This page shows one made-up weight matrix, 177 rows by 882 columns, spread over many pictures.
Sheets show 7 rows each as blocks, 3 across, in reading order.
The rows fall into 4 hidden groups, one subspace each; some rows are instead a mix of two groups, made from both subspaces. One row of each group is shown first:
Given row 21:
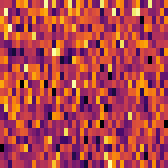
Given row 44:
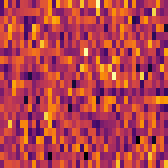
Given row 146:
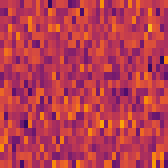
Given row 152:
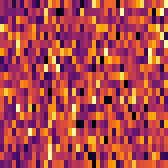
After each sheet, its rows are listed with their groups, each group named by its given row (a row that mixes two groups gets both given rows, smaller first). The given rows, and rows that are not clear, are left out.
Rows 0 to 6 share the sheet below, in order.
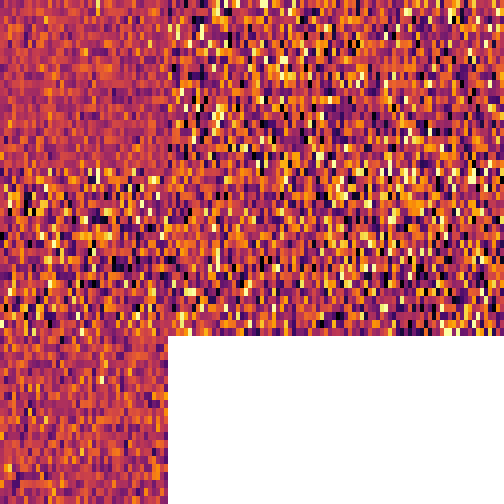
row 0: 44
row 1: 44 and 152
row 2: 152
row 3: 44
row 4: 146 and 152
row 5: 21
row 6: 21
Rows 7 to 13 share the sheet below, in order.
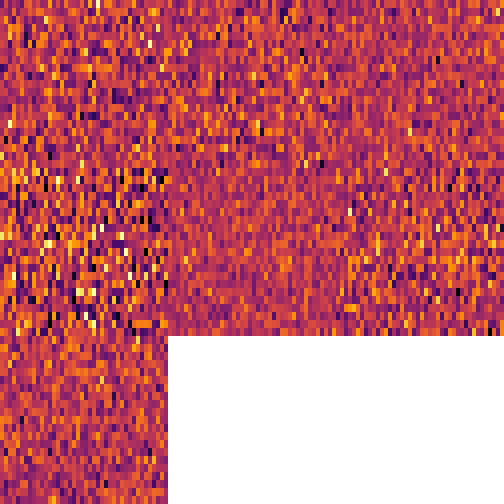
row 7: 44
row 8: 152
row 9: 152
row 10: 152
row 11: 146
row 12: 146 and 152
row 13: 21 and 146
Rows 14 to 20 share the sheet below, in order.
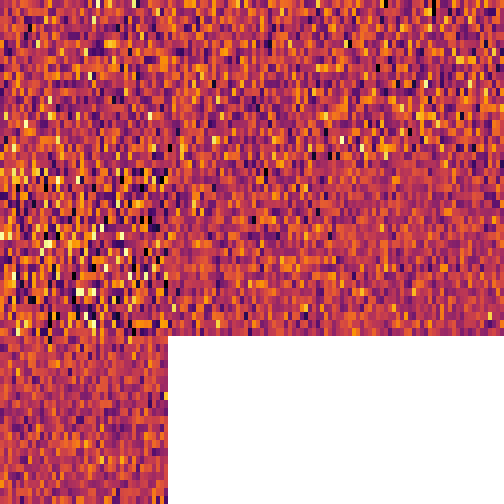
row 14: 44 and 146
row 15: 21 and 146
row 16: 44 and 146
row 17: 152
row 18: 44
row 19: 146 and 152
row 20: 146
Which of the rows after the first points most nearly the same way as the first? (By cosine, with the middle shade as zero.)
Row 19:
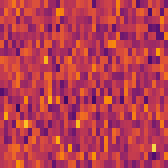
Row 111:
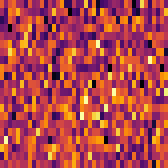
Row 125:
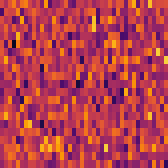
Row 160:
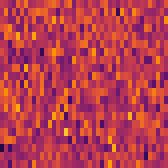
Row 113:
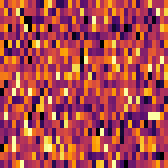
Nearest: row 125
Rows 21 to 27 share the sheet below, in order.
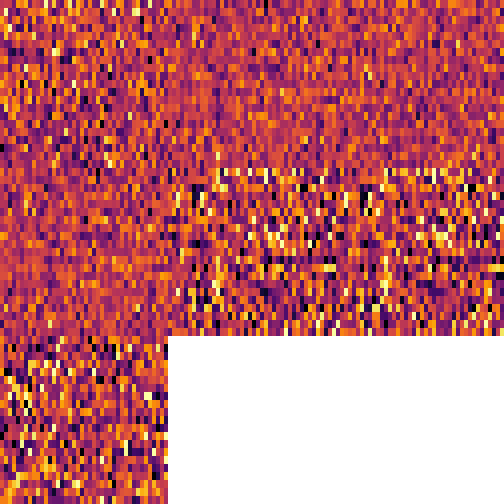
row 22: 44
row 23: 21
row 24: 44
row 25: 44
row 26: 44
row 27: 21
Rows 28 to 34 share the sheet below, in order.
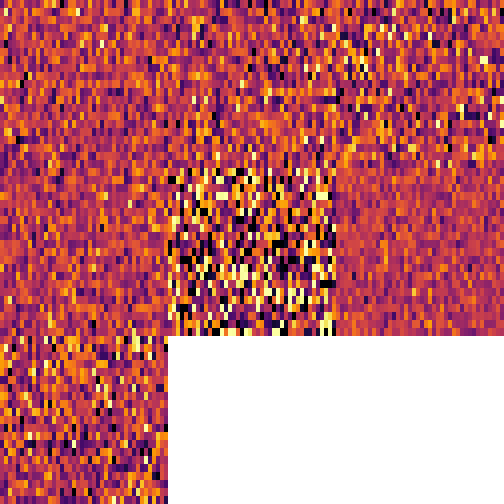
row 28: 21
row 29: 44
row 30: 21
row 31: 21 and 152
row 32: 146
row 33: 152
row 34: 21
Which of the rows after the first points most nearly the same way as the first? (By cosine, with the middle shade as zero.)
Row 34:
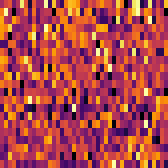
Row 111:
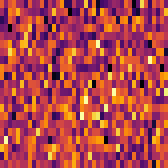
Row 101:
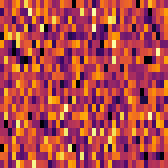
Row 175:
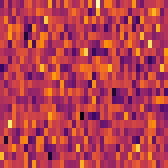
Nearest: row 175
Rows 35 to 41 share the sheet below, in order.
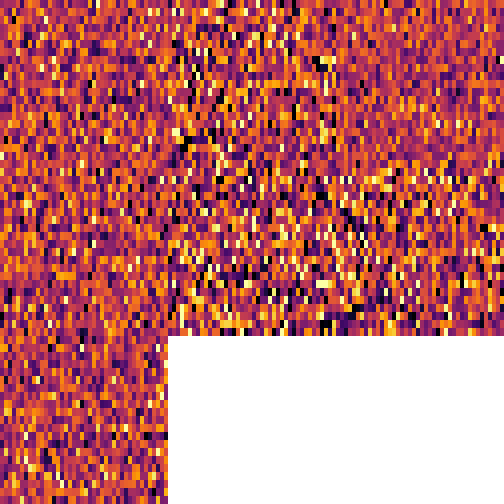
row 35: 44
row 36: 21
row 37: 146
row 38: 21 and 44
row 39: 146
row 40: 21
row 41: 44 and 146
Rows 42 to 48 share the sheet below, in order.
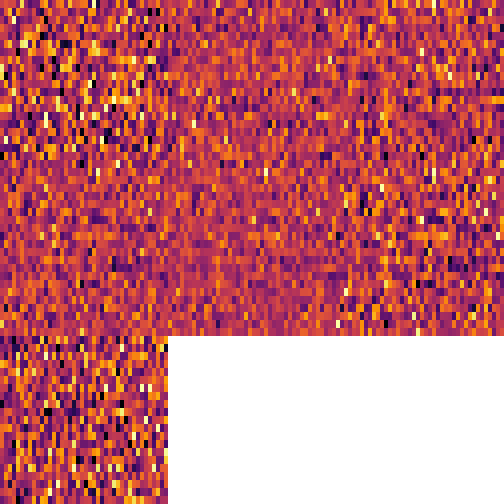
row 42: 44
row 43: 146
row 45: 44
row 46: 44
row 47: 44
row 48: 152
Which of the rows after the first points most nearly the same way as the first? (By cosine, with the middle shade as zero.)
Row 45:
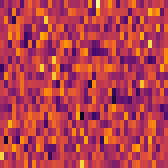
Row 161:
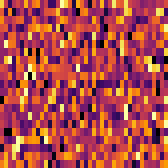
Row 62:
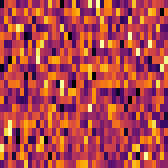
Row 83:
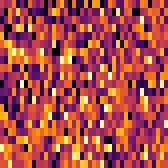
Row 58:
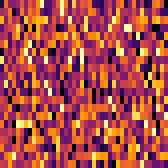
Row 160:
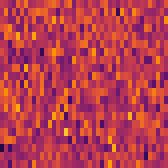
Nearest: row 62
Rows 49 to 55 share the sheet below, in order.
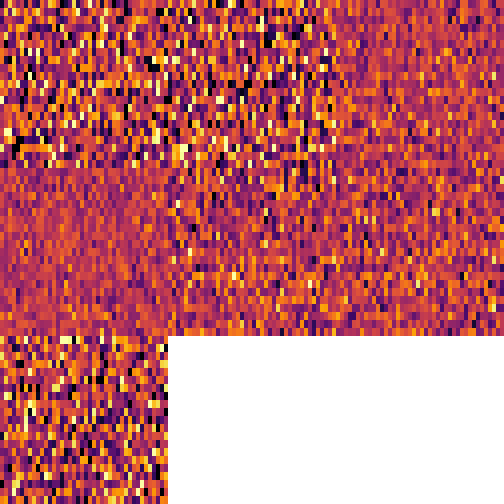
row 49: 21
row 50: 21 and 146
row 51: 152
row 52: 21 and 152
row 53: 21
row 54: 21
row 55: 21
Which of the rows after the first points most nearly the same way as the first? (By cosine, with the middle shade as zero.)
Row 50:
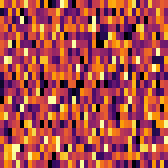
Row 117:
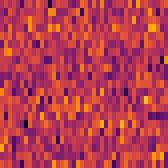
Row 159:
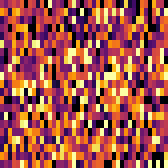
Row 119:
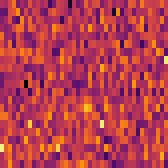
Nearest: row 119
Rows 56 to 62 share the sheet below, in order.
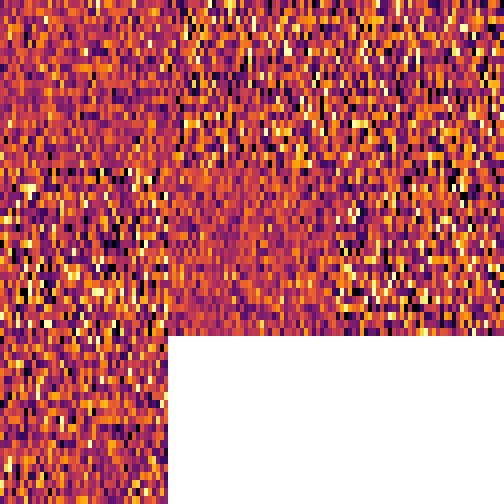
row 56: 44
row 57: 152
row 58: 152
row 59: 44 and 146
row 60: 21 and 152
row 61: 152
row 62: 21 and 44
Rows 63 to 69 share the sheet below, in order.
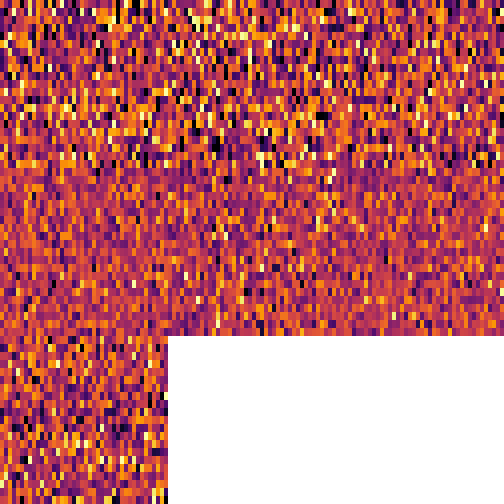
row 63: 21
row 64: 146 and 152
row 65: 21 and 152
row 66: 44 and 152
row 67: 152
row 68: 21 and 152
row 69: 146
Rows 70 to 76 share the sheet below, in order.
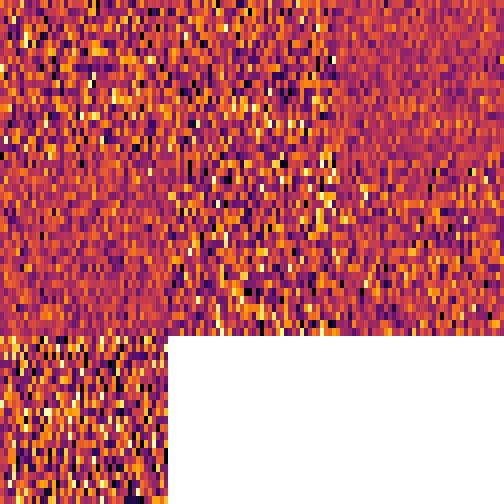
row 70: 44
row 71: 146
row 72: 146
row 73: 21 and 146
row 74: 152
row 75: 44 and 146
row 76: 152
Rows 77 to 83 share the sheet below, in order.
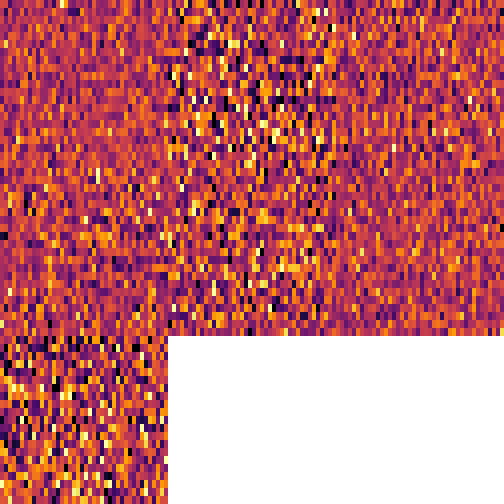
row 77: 21 and 152
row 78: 44
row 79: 152
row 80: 44
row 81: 44
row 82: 146
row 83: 21
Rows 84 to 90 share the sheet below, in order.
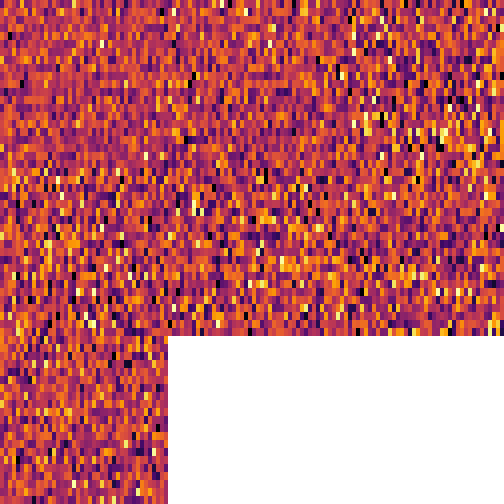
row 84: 21 and 152
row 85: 21
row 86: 44 and 152
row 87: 152
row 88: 44
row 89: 146
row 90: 21 and 152
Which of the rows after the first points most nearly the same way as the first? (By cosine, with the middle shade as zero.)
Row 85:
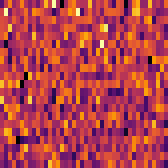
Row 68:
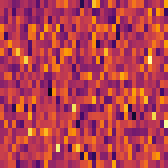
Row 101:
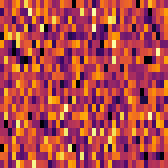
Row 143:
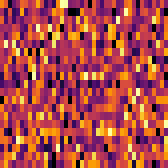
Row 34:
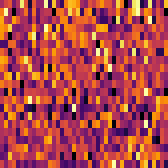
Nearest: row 34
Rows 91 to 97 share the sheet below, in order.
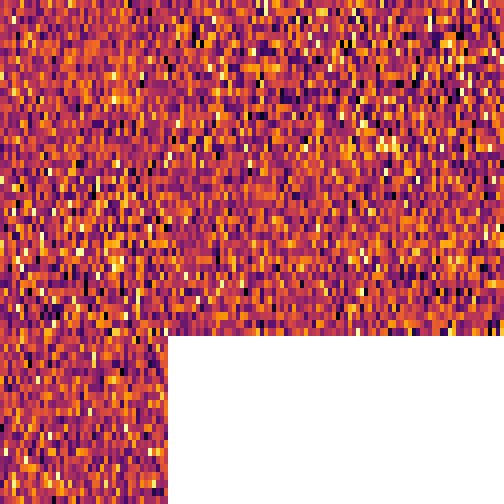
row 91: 44 and 146
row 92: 44
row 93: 146
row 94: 146
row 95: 152
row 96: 146
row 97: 146
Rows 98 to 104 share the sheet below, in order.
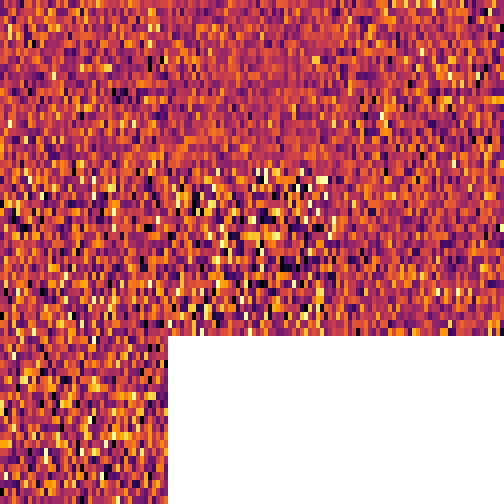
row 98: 44 and 146
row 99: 21
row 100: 44
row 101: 21 and 146
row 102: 44
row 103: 146
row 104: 44
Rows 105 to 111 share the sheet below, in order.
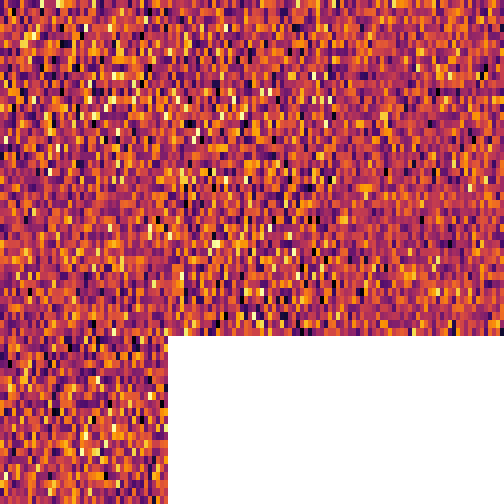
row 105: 44 and 152
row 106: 146 and 152
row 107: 44 and 152
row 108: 146 and 152
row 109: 152
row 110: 44 and 146
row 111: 21 and 44
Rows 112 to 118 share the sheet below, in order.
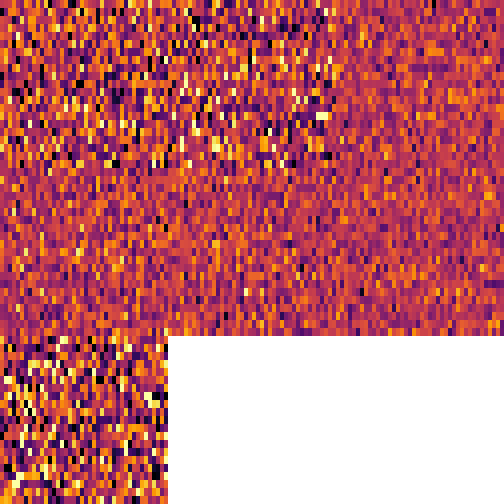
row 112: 146
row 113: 146 and 152
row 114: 44
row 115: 146
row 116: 152
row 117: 146
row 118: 21
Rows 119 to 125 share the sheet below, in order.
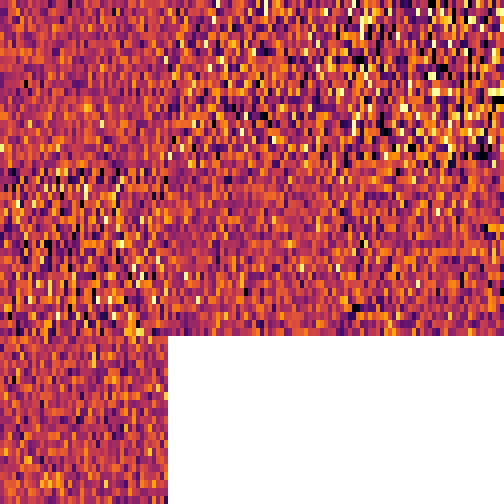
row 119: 21 and 146
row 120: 44 and 146
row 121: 21 and 44
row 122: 152
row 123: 152
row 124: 21
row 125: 146
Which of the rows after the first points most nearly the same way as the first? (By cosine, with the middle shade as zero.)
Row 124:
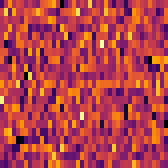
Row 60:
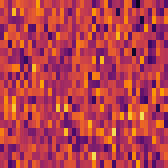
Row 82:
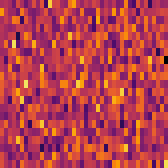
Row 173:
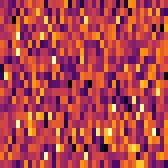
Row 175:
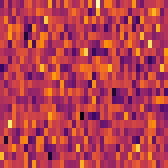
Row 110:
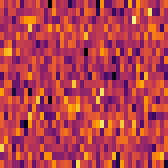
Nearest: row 60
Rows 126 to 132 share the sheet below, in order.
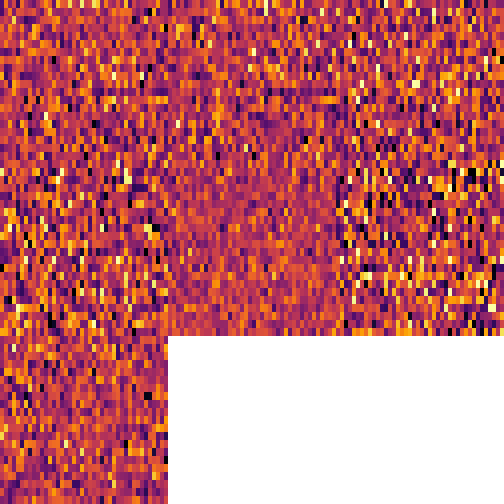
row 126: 44
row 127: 44
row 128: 146
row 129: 21 and 152
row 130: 21 and 44
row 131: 21
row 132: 21
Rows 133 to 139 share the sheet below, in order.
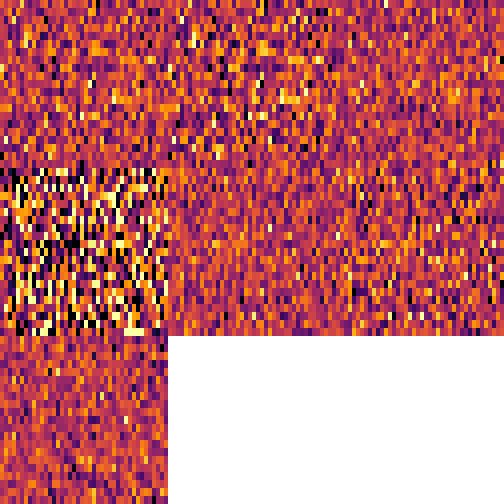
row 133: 44
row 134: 44
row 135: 146
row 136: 152
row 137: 152
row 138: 152
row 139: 152
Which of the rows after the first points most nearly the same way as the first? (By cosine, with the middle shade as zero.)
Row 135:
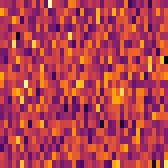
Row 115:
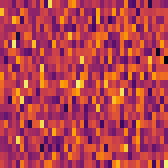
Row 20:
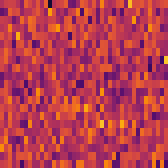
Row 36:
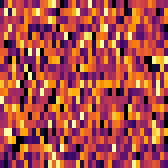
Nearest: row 115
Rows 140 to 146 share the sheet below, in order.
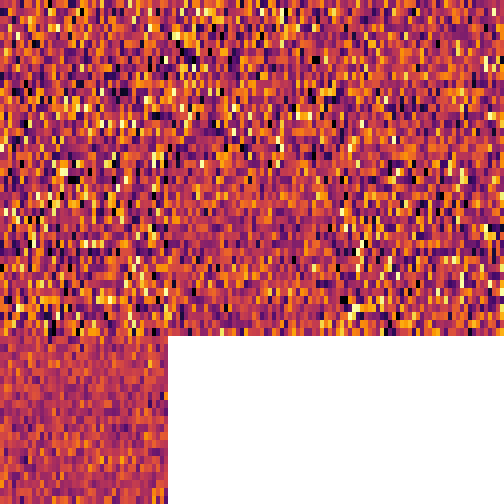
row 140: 146
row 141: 21
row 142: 21 and 146
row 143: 21 and 152
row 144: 146
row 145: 21
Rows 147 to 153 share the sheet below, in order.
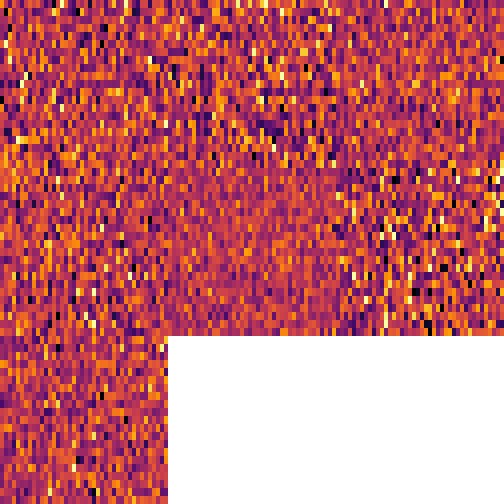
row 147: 21
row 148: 44 and 152
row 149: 146
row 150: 152
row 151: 146
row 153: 152
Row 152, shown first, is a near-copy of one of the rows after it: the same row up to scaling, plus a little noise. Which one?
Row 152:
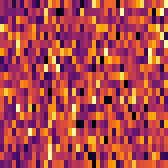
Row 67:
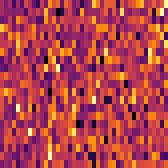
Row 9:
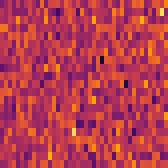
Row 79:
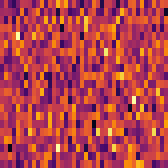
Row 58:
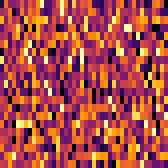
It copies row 67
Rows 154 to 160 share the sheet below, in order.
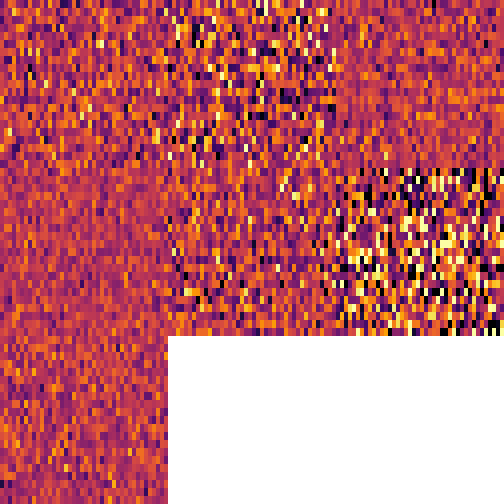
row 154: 21
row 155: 44
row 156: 44
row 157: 21
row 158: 152
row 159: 21 and 146
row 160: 21 and 152
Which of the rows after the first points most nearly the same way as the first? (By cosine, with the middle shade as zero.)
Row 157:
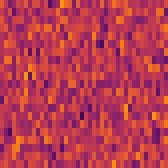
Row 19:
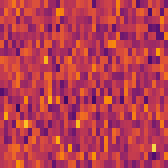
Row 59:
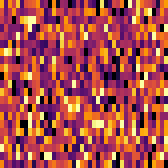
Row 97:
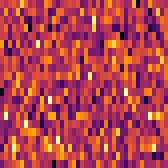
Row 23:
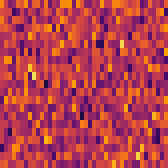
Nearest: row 23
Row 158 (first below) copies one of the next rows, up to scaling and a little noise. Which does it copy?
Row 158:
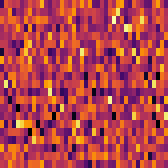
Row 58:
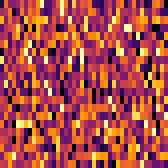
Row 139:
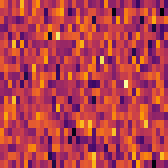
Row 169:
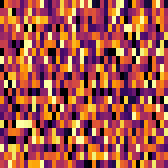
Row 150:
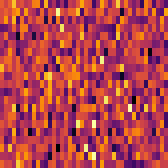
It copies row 169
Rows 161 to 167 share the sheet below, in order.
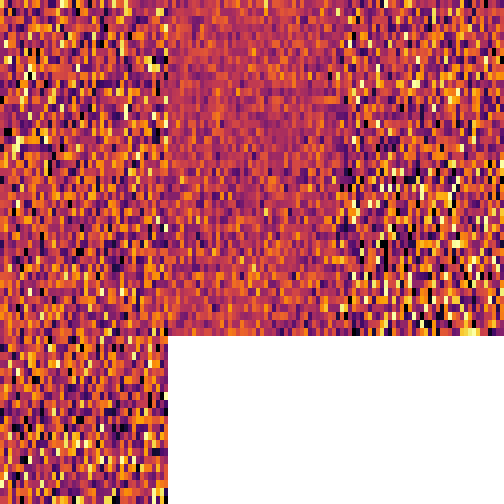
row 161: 21
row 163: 146
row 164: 146
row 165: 21
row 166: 152
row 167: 146
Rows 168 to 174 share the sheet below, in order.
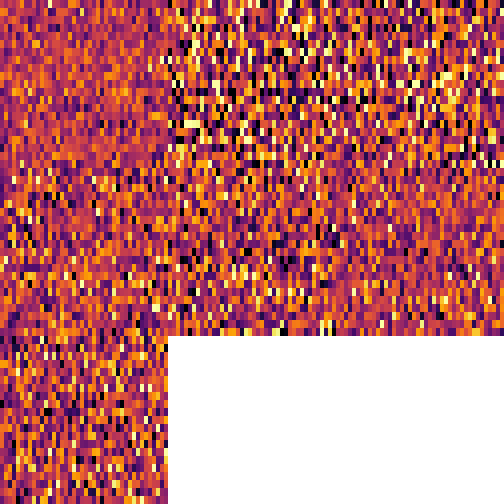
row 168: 146
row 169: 152
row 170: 21 and 146
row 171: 21
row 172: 146
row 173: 44 and 152
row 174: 152
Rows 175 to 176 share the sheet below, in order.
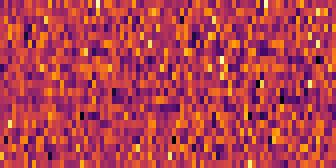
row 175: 44
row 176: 44
